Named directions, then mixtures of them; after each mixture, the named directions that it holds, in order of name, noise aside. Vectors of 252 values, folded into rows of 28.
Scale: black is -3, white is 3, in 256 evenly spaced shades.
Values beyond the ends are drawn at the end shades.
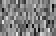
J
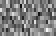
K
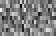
K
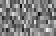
K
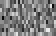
J, K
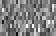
J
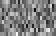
J, K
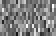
J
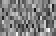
J, K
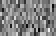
J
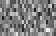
J, K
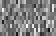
J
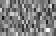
J, K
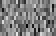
J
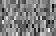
J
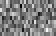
K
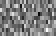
K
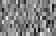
J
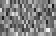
J, K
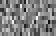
J, K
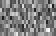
J, K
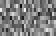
K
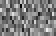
K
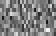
J, K
